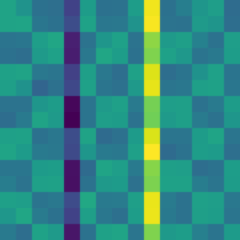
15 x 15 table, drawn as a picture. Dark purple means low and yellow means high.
Odd lines: columns 5 and 10. Average level on the scale: 50%. Histogram: heavy tails on both sides.
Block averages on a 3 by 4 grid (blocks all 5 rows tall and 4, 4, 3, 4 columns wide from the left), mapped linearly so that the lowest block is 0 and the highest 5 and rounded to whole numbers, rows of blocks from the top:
2052
2052
2052
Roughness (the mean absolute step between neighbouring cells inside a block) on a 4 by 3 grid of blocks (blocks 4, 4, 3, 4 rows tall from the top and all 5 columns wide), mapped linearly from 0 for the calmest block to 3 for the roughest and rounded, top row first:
1 2 0 / 1 2 0 / 1 3 1 / 2 3 1
